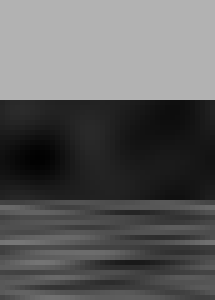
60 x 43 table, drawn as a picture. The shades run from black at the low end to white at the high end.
It is made of 3 by 1 panels. Panel 1,1: high, flat. Panel 2,1: very low, smooth, faint in contrast. Panel 3,1: low, streaked across.
